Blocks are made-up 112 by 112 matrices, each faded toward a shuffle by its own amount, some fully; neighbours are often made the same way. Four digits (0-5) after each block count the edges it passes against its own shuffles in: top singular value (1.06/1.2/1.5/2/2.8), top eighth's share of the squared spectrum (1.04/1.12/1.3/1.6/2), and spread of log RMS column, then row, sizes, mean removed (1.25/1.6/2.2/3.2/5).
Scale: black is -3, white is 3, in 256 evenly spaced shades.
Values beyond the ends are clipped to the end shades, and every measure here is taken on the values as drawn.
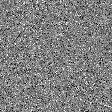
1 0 0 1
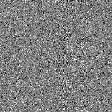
3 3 2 1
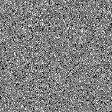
3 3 2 1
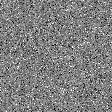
0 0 0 0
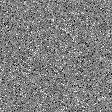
0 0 0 0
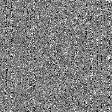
1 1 3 0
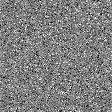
0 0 0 0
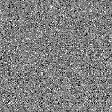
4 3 1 1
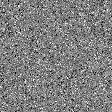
2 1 0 0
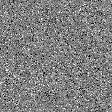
3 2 0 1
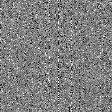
2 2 3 0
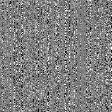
1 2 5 0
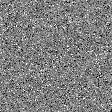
0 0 0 0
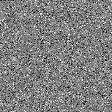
0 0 2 0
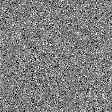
1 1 2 0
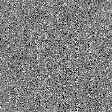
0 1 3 0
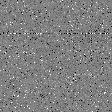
3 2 0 1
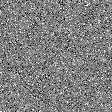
0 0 0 0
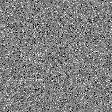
3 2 0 1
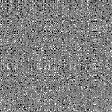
4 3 2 2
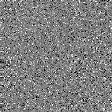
4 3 1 2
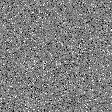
2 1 0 0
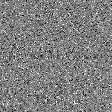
3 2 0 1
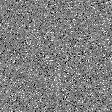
3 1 0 0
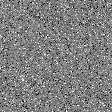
2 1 0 0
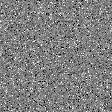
3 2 0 0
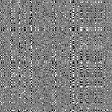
5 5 4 3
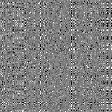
5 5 4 3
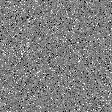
2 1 0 0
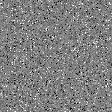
3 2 1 0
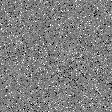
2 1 0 0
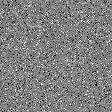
0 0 0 0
